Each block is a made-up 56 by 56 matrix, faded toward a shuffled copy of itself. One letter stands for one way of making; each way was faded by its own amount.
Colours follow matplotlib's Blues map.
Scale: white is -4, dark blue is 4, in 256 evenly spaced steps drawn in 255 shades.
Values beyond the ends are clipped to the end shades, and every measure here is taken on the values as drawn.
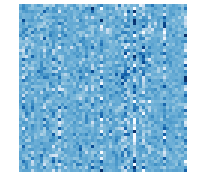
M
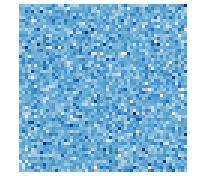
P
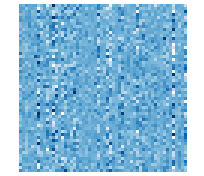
M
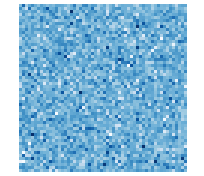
P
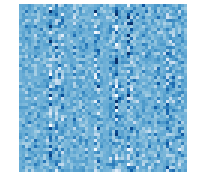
M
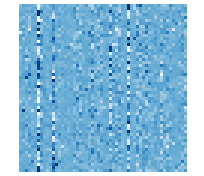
M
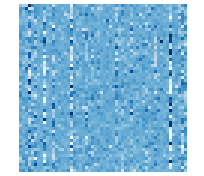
M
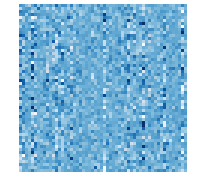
M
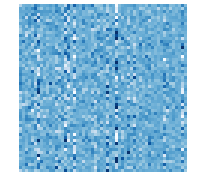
M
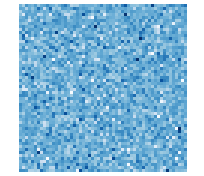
P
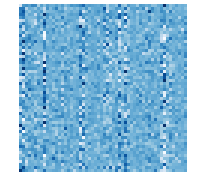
M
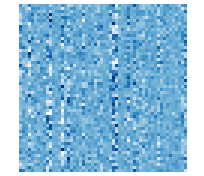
M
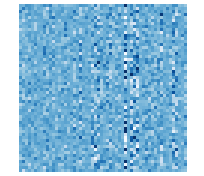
M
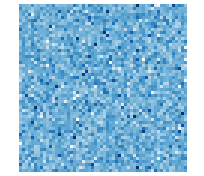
P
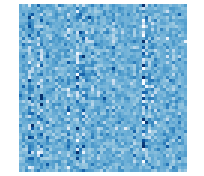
M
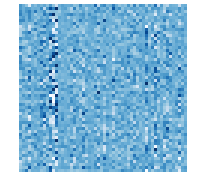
M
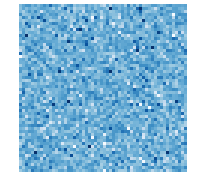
P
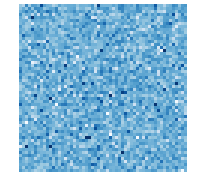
P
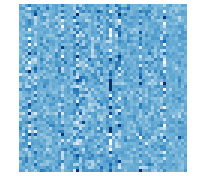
M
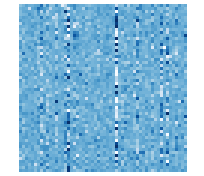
M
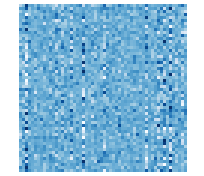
M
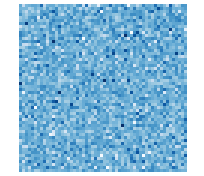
P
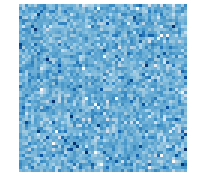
P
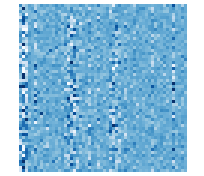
M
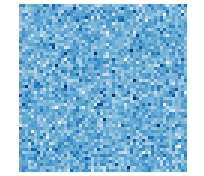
P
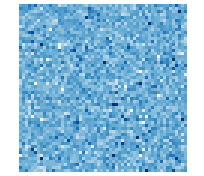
P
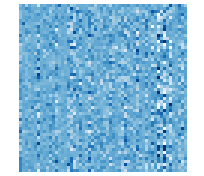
M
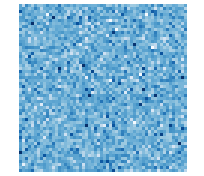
P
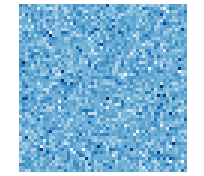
P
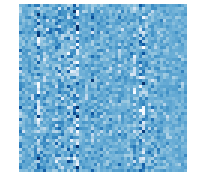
M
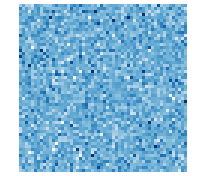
P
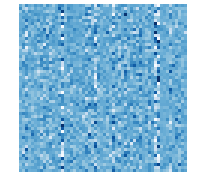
M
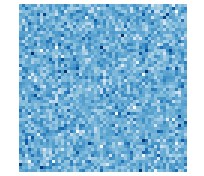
P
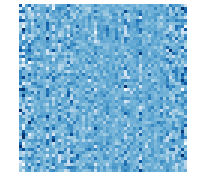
M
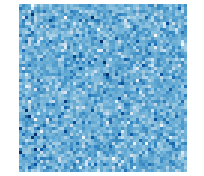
P
